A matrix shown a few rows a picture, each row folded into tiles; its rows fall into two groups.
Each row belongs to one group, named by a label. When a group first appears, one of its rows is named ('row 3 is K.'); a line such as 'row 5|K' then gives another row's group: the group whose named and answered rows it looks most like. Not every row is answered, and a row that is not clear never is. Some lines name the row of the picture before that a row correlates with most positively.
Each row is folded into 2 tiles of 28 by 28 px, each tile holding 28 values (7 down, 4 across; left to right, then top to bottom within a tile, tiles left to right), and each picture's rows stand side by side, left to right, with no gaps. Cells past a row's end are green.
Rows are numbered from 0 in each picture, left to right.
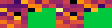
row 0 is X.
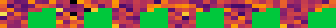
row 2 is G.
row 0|G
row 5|G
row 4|X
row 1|X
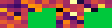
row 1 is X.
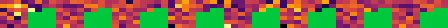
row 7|X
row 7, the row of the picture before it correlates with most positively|0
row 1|X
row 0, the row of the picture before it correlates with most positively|1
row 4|G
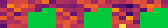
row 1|X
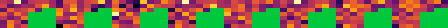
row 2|G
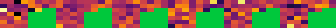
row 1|G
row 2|X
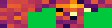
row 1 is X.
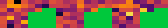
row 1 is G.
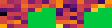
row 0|G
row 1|G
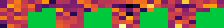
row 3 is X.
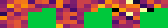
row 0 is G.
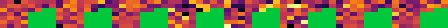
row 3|X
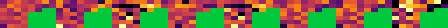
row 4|X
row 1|G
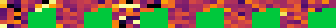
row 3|G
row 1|G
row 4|X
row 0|G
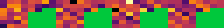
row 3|X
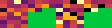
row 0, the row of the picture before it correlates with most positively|2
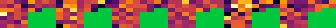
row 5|G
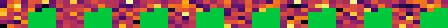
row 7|X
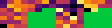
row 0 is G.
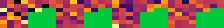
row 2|G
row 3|X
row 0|X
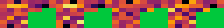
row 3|X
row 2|X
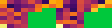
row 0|G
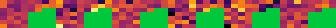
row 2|X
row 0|G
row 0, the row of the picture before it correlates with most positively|1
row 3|G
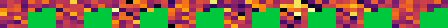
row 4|X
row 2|X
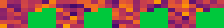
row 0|G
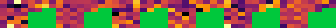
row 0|X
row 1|G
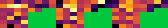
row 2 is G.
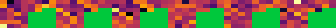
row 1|X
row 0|G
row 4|G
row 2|X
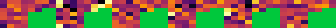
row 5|X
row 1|G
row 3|G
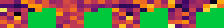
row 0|X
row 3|G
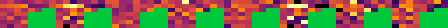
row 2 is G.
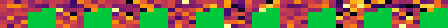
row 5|X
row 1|X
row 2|X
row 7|X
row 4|G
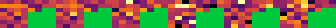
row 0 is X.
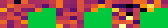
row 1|G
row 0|X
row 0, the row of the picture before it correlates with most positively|3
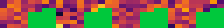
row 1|G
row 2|G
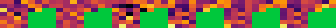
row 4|G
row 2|X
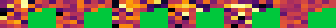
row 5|G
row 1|G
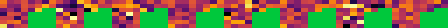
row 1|X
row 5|G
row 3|G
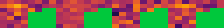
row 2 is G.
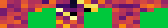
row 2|X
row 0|G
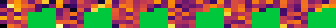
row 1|G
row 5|G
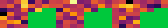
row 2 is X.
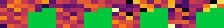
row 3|G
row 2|X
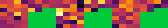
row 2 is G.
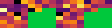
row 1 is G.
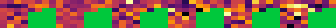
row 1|G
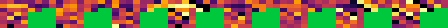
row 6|X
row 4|X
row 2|G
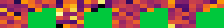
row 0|X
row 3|G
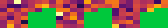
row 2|G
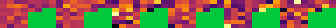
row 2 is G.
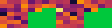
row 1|X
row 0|G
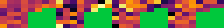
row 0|G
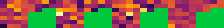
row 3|G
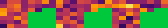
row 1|G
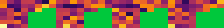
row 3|G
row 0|G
